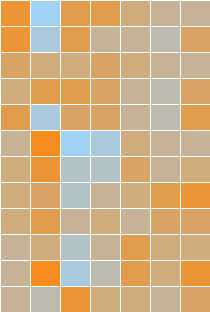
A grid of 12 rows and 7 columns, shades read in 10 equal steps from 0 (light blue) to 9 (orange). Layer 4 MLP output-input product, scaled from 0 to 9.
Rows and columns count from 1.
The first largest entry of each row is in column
1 1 1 2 1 2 2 7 2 5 2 3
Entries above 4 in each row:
4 3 5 5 4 2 4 5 5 4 4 4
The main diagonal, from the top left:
8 1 5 6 4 4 5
